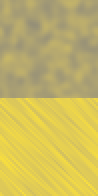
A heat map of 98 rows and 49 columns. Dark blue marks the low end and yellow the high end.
The table splits into 2 rows of 1 panel. Panel 1,1: high, blotchy, faint in contrast. Panel 2,1: very high, slanting down to the right, faint in contrast.
